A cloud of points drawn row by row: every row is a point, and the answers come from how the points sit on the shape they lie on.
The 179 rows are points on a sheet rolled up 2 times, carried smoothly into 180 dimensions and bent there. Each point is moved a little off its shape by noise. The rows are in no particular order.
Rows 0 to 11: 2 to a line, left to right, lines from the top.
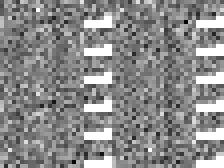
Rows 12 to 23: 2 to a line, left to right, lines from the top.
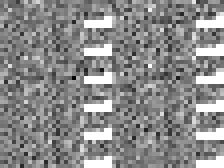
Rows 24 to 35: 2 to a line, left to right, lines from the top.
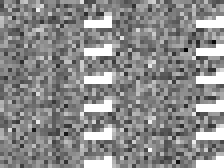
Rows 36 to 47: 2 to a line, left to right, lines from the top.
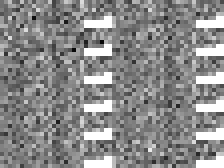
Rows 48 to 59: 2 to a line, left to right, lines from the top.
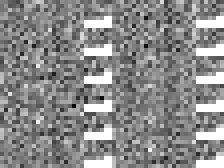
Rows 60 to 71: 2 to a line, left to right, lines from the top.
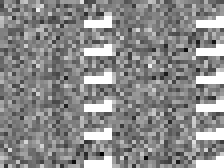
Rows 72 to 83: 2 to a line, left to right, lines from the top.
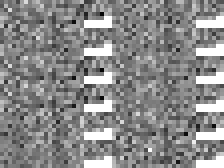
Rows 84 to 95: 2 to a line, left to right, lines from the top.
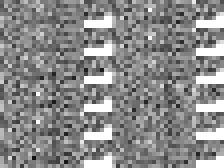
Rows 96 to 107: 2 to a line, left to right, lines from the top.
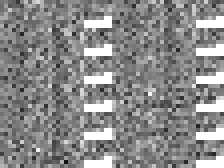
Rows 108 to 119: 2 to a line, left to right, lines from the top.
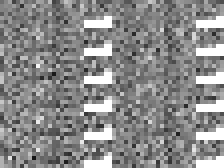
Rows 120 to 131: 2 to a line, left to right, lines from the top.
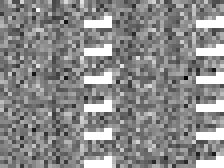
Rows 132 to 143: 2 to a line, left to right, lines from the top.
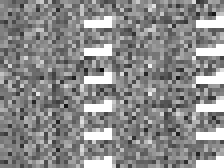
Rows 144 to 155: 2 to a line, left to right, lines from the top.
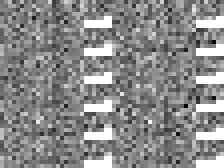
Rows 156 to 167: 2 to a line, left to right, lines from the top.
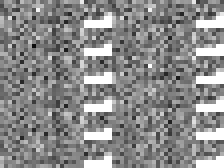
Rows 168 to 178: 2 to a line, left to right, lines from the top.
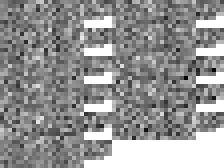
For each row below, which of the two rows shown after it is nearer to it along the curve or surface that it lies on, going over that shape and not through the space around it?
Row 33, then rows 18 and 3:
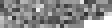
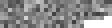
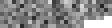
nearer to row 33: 3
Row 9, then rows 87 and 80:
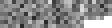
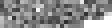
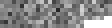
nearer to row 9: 80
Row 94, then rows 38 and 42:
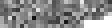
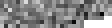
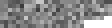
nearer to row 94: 38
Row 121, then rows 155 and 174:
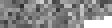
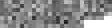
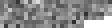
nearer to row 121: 174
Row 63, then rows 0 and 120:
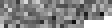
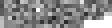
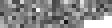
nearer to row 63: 0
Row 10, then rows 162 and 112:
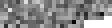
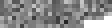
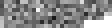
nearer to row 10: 112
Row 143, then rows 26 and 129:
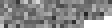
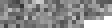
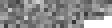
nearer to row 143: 129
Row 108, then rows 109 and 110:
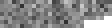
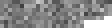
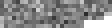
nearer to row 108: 109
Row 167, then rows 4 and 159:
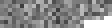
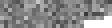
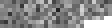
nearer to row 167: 4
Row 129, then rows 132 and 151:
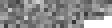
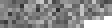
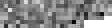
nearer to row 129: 132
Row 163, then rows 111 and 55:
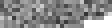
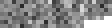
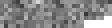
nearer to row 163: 55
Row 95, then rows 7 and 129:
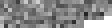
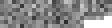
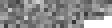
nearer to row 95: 129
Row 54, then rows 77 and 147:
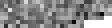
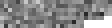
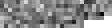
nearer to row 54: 147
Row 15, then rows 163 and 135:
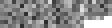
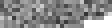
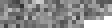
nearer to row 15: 135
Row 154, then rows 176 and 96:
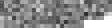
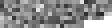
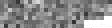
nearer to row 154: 96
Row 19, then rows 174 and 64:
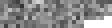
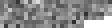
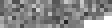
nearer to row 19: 174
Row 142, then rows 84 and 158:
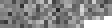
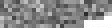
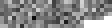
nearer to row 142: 158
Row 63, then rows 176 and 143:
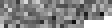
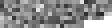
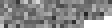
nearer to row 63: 176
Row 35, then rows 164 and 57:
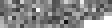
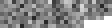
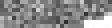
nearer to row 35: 164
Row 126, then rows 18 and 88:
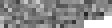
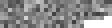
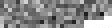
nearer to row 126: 18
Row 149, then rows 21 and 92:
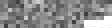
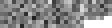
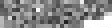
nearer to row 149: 21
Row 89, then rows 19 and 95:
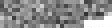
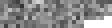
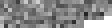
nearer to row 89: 95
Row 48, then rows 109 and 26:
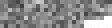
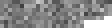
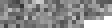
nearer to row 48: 26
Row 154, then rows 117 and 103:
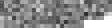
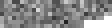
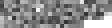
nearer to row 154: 117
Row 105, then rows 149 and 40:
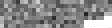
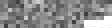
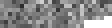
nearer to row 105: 149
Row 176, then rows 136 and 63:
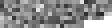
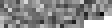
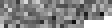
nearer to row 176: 136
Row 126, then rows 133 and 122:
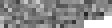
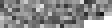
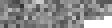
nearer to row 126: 122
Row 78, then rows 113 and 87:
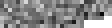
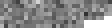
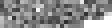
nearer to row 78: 87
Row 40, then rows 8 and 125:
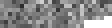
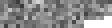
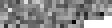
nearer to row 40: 8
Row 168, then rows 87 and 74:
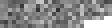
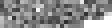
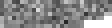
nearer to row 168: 74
